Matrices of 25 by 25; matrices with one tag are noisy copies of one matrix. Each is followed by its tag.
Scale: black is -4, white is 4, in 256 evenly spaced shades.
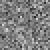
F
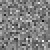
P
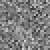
F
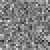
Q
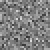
P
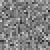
Q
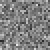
Q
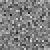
P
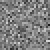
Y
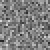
Q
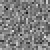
Q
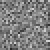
Y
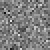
Y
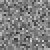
P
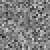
F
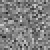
F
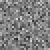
P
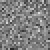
Y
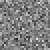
P
